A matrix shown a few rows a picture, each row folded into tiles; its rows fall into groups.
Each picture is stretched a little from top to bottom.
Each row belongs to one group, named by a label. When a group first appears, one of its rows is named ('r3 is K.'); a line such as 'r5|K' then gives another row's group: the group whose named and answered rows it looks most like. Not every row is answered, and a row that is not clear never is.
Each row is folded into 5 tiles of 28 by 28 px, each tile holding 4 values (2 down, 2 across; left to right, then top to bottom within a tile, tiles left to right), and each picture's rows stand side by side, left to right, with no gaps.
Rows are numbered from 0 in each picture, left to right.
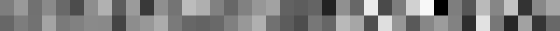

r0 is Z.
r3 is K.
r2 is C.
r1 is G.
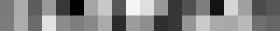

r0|Z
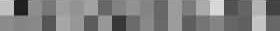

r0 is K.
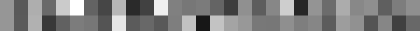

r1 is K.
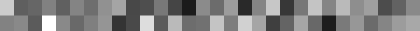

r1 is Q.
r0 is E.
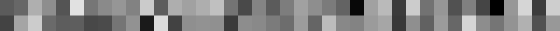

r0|G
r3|Z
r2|Z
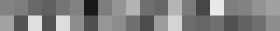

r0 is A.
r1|G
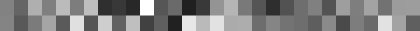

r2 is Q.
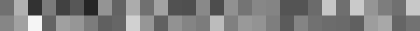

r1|Q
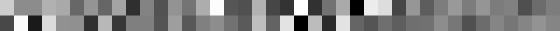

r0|E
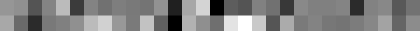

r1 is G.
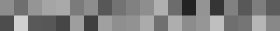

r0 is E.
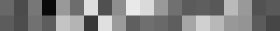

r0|C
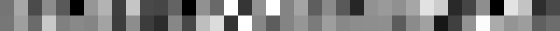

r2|Z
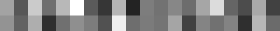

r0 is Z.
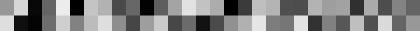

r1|G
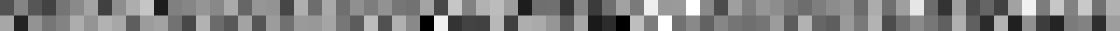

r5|K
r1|K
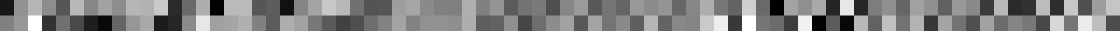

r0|G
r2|G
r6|E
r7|Q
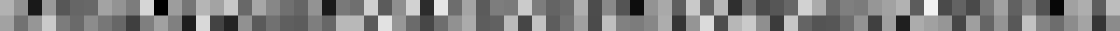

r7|Z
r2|C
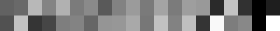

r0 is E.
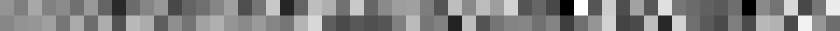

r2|G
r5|C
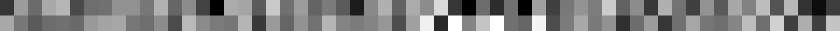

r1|Z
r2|Z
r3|Q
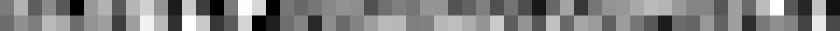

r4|K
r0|Z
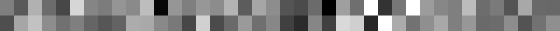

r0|G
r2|C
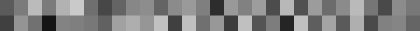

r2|E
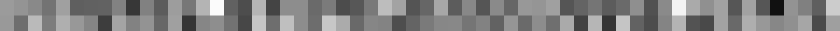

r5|Z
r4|A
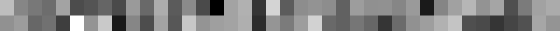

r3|G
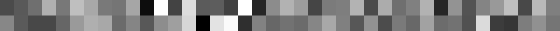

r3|K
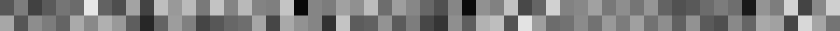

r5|C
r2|K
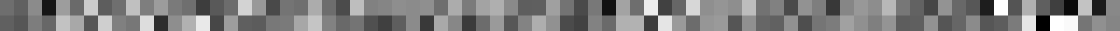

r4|C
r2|G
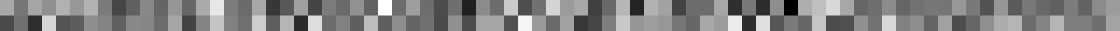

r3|C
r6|E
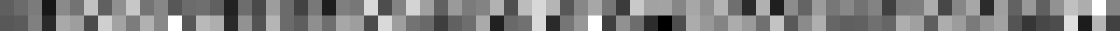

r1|A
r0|C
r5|Q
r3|A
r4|G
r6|C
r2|C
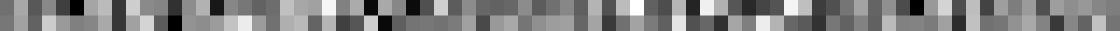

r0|Z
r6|Z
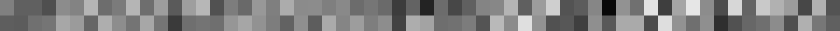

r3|Q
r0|C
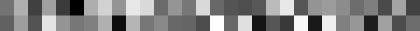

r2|E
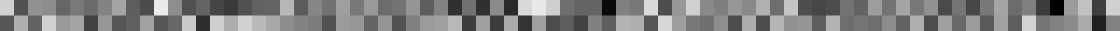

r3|A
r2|K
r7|Z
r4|C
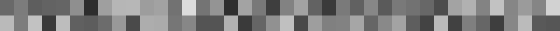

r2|Q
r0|A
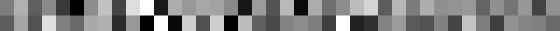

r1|E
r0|Z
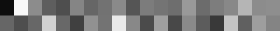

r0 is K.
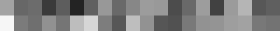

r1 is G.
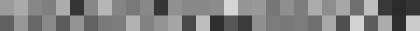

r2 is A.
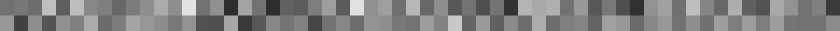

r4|Z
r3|A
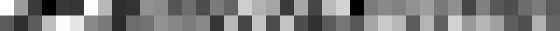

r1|A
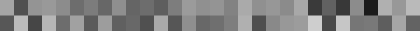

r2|A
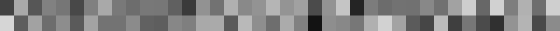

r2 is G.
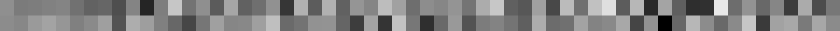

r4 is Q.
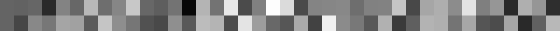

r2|E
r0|C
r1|C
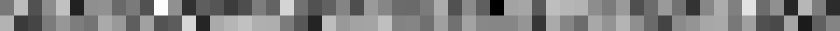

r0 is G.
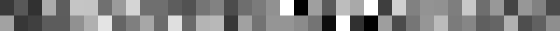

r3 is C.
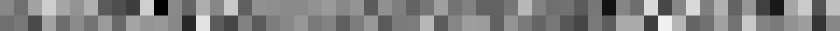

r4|C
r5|Z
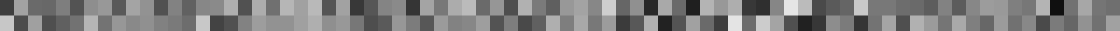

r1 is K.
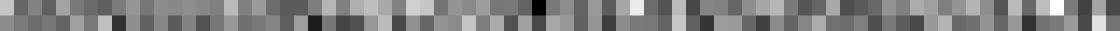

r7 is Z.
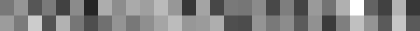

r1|Q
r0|A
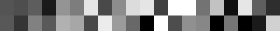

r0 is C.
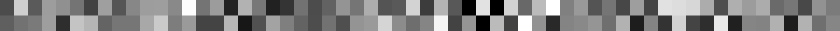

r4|A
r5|E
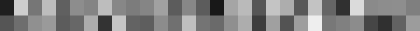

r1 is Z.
